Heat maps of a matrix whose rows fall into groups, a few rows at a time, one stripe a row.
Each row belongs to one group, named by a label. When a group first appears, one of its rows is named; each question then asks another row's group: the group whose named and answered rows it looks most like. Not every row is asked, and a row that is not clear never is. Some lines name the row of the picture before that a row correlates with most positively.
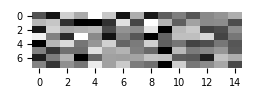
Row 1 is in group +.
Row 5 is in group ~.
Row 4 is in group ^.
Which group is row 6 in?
^
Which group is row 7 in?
~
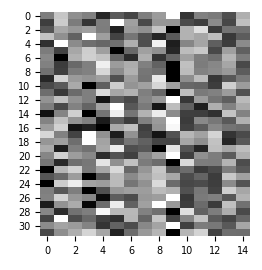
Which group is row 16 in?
+
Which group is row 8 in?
~
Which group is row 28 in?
~
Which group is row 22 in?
^
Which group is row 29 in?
+
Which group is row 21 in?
~
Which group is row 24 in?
^
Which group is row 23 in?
^
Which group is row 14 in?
^
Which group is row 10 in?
^
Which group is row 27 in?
^
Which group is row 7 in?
~
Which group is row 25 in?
^
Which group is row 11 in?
~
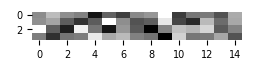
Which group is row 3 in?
~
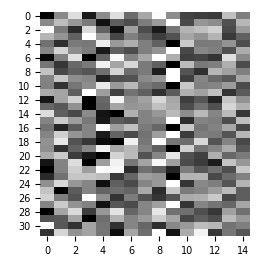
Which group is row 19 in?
~
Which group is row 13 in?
^
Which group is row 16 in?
~
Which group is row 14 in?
+
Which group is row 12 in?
^
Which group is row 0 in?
^
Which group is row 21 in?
^
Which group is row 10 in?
~
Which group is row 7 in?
~
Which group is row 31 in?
+
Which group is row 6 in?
^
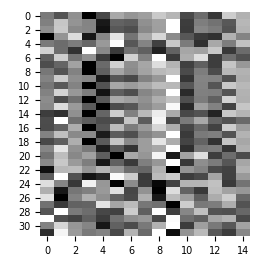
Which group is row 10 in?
^
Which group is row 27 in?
~
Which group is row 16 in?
^
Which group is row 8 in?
^
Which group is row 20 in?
+
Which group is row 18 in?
^
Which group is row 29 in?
+
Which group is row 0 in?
^
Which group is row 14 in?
^
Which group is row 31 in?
+
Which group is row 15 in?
+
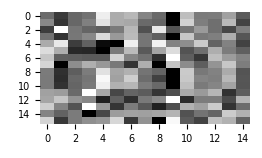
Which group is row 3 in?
~
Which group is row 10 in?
~
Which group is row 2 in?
+
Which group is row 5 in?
+
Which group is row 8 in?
~
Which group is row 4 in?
+
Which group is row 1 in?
~
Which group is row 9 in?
~
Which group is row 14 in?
^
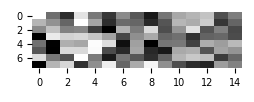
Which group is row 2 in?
+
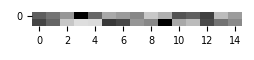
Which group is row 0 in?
^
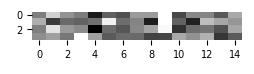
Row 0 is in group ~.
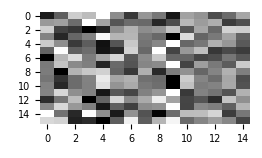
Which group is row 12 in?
^
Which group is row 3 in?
~
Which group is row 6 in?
^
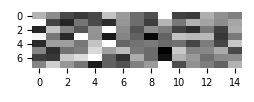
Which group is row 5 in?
~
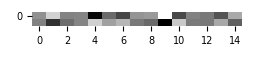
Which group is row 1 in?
~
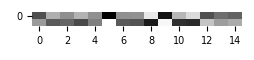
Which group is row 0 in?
+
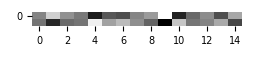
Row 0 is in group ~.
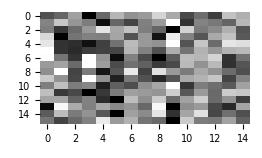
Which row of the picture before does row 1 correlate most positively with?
0
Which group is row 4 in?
^
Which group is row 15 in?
~
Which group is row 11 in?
^
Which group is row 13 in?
+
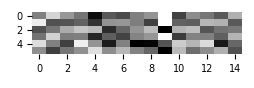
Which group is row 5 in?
~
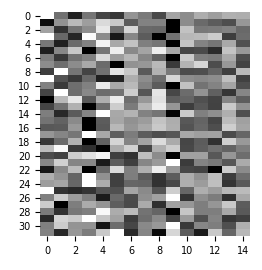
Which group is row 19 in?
+
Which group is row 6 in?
~
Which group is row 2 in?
~
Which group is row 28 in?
~
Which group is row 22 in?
^
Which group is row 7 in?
+
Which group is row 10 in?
~
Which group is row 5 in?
^
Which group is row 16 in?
^
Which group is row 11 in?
+
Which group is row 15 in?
^
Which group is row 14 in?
~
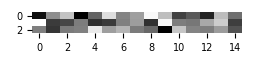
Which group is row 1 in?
+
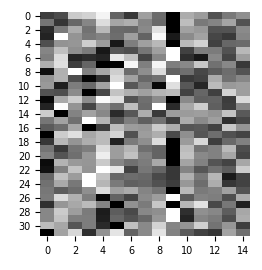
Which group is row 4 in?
+
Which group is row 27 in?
+
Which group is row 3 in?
+
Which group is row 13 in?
+
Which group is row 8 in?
^
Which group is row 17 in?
^
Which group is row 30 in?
+
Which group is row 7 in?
+
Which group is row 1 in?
~
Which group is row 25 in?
~
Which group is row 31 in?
^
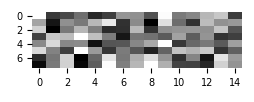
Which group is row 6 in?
^
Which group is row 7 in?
^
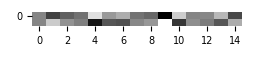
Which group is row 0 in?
~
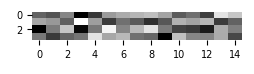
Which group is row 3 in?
~
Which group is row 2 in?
^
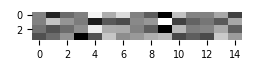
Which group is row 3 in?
^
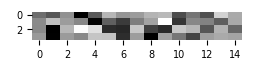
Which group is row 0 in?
^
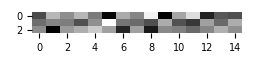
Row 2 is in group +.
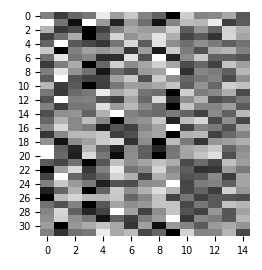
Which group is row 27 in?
^
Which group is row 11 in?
~
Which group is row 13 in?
~
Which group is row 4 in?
+
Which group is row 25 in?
^
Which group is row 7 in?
^
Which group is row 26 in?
^
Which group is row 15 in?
+
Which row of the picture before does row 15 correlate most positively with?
0
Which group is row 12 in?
+
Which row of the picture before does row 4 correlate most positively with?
0
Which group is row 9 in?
+
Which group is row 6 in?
+
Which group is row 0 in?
~
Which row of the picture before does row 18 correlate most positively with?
2
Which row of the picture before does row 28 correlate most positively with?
1
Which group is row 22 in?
^
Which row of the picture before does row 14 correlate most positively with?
1
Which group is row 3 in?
^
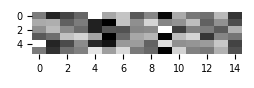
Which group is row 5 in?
~
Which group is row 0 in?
~
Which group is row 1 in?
+
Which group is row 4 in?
+
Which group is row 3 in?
+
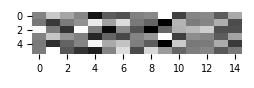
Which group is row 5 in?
+
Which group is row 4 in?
~
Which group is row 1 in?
~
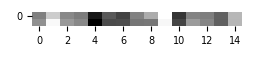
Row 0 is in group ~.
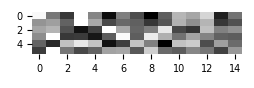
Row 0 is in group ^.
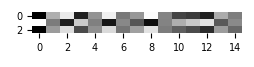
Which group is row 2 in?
^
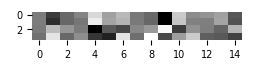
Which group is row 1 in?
~
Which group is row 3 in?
+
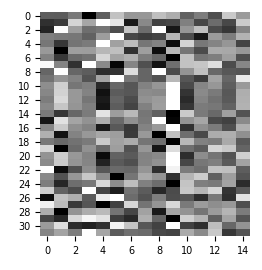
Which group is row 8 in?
+
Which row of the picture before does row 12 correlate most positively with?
2
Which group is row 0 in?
^
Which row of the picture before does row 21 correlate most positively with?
2
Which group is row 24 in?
~
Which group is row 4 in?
~
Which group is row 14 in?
~
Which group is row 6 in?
~
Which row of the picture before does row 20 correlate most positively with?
2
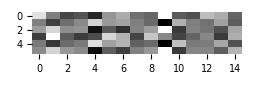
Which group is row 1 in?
~
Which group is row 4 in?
~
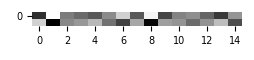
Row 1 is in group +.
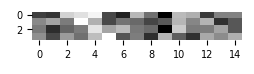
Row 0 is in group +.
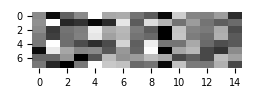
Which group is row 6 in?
^
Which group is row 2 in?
~
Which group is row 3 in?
~
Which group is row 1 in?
+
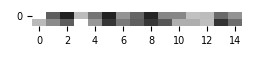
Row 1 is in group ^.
